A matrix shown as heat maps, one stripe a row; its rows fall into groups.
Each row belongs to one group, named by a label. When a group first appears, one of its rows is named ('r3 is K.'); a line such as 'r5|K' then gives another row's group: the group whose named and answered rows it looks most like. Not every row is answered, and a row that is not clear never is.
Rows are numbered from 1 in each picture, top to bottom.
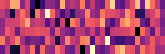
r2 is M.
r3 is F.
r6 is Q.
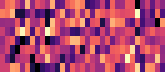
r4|M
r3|Q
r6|Q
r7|M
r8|F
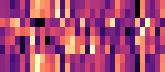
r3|F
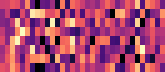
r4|M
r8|F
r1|F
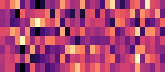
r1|F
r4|F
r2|Q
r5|M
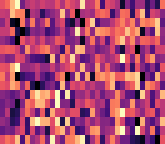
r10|F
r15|Q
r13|Q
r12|Q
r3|Q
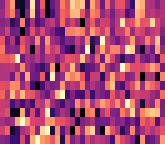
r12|M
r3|Q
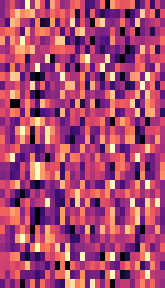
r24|F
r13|F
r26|M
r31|F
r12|Q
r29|F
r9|F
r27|M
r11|F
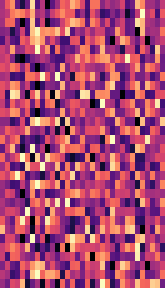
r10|F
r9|Q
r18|M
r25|M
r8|F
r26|M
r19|Q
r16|F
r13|F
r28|F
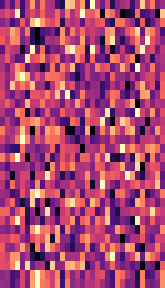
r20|M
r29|F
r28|M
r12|Q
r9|M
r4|F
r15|M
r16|M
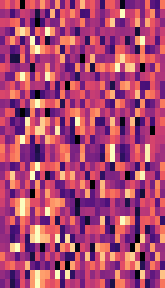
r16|M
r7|Q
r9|M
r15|Q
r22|M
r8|M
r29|M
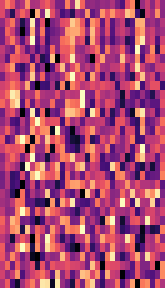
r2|M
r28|M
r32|Q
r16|M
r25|F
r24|M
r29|F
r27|M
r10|F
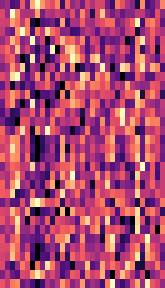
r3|F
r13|Q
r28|F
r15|M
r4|M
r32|F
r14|Q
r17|F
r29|F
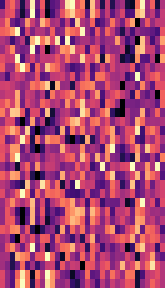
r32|M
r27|Q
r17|F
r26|F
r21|Q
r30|Q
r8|M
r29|M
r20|F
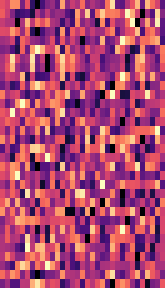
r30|M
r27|Q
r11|F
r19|F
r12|M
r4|F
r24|M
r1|F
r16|M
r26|Q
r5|Q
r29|Q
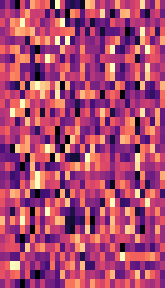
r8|F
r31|F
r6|F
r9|F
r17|M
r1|Q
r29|Q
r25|M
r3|M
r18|Q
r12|M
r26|M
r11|Q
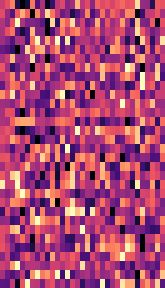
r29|Q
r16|F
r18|Q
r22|M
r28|M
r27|M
